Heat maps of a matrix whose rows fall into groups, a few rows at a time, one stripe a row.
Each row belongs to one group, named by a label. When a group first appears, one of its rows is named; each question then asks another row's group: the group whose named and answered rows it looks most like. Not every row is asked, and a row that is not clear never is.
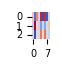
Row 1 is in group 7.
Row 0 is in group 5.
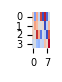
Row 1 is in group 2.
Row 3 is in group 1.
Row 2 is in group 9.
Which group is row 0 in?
5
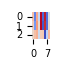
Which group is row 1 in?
5
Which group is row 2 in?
2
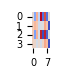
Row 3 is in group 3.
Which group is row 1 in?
3
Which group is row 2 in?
5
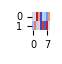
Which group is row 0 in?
9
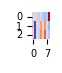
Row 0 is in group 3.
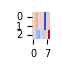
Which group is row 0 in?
2
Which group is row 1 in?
2
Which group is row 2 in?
1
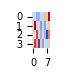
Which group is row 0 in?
1
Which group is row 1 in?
7
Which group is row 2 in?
9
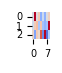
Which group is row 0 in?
7
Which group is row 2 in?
5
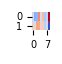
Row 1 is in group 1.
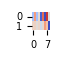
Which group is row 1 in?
3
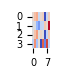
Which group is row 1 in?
1
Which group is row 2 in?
2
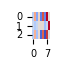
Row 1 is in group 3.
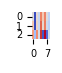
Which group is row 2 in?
5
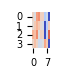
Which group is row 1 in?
2
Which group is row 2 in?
2
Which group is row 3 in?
3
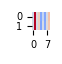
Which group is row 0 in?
7
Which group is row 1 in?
7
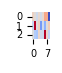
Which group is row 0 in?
3
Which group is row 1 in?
7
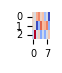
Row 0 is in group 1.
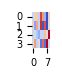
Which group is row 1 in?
5
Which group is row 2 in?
1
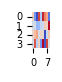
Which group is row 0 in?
3
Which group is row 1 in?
1
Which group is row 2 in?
2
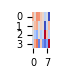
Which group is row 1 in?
2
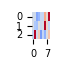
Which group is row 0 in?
1
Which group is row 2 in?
7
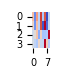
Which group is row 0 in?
5
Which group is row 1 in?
5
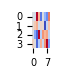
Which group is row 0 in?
9
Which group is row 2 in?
3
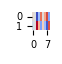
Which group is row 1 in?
9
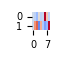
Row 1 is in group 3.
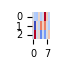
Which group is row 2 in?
7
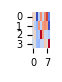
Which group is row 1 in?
3
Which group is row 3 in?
1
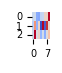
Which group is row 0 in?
1
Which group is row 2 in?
7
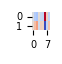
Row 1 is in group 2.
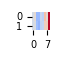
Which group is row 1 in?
1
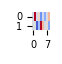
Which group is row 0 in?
7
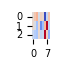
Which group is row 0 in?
2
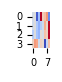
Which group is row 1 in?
1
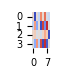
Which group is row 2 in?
3
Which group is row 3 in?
5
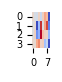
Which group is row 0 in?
3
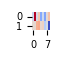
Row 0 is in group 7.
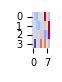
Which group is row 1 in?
1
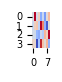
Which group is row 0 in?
7
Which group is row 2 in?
1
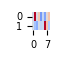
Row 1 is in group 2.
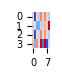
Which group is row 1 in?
1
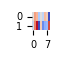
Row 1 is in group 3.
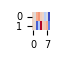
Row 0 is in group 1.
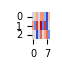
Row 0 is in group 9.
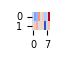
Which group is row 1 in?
2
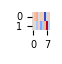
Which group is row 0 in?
2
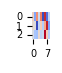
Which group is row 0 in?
5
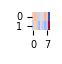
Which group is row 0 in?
3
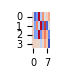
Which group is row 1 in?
5
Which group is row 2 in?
3
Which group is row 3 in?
3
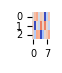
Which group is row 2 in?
9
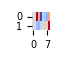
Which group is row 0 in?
9
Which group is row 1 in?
1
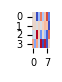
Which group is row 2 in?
9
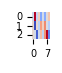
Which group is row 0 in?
7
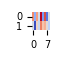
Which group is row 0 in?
5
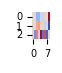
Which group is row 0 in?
1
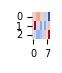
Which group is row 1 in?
7
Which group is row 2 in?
1
